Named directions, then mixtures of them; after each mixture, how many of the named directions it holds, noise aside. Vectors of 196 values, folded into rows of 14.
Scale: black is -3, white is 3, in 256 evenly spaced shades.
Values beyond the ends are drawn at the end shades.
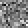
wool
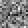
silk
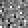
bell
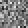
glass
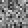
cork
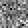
three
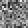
three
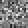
two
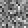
two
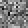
two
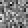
two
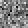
three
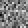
two
